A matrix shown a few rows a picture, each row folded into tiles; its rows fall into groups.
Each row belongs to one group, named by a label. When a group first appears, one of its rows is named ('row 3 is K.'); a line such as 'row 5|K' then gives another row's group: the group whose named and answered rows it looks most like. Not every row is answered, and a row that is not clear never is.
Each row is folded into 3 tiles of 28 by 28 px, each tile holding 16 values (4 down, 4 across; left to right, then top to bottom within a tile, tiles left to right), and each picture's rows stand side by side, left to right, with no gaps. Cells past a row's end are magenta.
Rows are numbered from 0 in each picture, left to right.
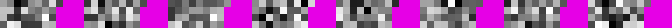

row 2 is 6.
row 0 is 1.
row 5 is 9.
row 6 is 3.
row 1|3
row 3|6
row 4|1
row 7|1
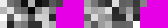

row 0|9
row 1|9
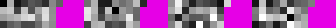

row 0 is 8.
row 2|6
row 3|8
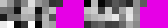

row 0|6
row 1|8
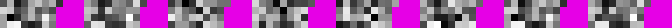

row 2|8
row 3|9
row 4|8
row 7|1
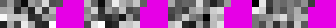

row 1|1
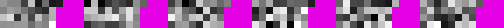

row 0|9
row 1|8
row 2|8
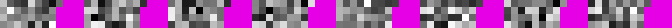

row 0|9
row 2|1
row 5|6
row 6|6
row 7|3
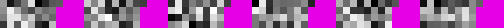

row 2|3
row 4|9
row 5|8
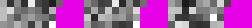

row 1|9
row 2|1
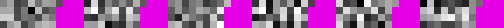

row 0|1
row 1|3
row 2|6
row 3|3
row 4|9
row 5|8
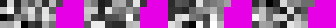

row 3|8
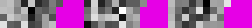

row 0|9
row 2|6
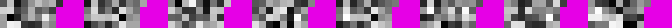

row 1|8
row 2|6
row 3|6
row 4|8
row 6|1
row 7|9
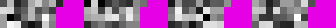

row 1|8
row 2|8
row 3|1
